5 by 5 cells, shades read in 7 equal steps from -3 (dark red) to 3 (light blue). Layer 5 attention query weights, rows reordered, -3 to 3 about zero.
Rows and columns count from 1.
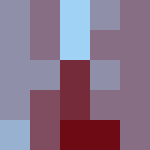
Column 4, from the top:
1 0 1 0 -3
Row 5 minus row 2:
1 -1 -6 -3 0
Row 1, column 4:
1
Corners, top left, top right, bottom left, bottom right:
1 0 2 0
